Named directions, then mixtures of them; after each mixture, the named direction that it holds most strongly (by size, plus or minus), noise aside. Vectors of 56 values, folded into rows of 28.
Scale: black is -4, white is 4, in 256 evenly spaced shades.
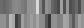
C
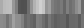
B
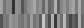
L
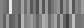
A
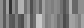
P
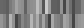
C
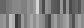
C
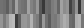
C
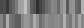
B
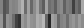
C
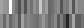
A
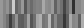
P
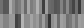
C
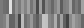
A
